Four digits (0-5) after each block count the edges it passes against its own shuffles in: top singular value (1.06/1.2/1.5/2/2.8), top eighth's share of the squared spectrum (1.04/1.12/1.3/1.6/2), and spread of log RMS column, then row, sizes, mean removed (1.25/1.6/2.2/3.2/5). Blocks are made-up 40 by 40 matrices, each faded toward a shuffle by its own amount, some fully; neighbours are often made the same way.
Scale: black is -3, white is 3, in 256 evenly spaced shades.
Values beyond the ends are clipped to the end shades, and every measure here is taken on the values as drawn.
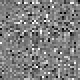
3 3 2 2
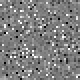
0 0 0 0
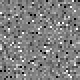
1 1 1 1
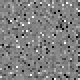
1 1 0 0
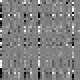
4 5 3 2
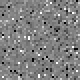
0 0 0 0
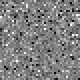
1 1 0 1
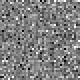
1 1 1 1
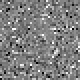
0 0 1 0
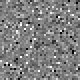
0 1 0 0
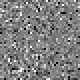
2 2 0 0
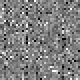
3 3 2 1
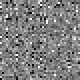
3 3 2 1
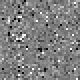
2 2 1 0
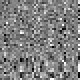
4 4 3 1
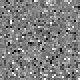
1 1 0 0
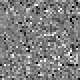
2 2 1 1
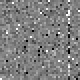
3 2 1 0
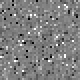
0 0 0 0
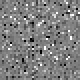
1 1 0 0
